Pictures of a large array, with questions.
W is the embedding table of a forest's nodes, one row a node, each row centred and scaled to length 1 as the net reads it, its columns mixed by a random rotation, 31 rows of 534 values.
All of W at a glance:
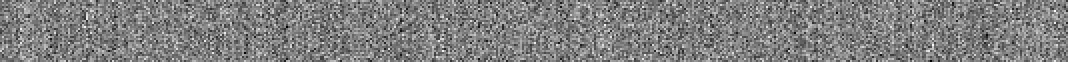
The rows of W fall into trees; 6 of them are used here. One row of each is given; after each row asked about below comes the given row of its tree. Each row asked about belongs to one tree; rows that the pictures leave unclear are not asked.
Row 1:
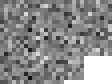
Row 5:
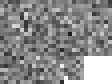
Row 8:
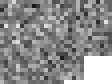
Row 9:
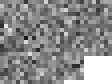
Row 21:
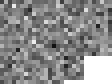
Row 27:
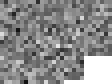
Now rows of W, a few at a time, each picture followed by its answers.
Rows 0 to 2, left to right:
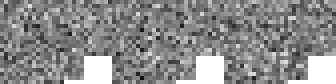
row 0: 5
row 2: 21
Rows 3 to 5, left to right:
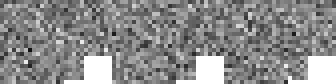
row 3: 1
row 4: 9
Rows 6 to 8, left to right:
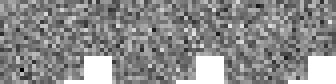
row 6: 9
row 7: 8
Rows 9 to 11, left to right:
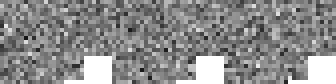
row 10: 27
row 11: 5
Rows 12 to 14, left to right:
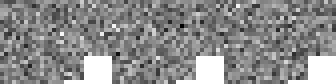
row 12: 1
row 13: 1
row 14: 21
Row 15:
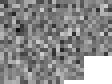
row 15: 27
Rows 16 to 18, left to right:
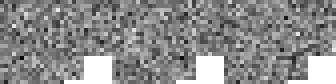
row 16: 5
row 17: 8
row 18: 21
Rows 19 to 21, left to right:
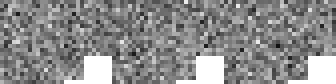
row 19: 8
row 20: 1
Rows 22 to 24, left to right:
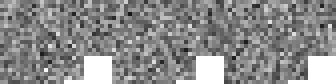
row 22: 8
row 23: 8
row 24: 21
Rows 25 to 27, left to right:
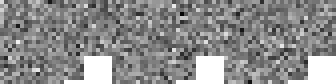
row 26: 21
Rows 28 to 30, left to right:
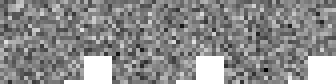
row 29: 1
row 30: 5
